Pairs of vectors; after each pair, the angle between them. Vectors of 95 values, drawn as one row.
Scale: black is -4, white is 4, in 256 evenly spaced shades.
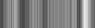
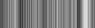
nearly parallel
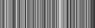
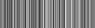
orthogonal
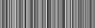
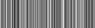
partly opposed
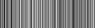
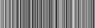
nearly opposite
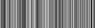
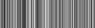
nearly parallel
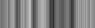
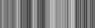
nearly opposite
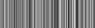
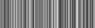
nearly opposite
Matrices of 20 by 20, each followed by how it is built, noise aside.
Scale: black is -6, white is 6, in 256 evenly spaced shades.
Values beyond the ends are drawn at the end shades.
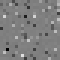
sparse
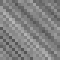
Toeplitz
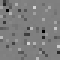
sparse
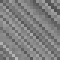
Toeplitz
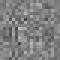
low rank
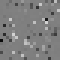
sparse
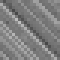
Toeplitz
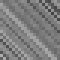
Toeplitz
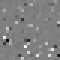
sparse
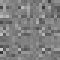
low rank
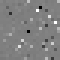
sparse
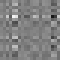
low rank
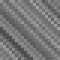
Toeplitz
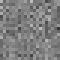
low rank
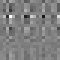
low rank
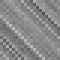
Toeplitz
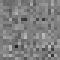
low rank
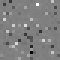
sparse
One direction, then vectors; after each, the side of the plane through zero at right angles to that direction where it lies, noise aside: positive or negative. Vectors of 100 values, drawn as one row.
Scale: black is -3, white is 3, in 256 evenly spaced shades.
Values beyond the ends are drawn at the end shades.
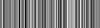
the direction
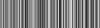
positive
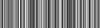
negative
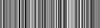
positive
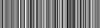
negative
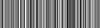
negative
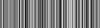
positive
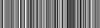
negative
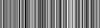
positive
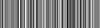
negative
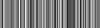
negative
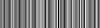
positive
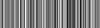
negative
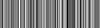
negative
